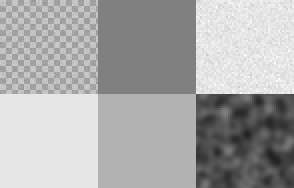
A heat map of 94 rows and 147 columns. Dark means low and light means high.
It is made of 2 by 3 panels. Panel 1,1: high, checkered. Panel 1,2: middling, flat. Panel 1,3: very high, fine-grained, faint in contrast. Panel 2,1: very high, flat. Panel 2,2: high, flat. Panel 2,3: low, blotchy.
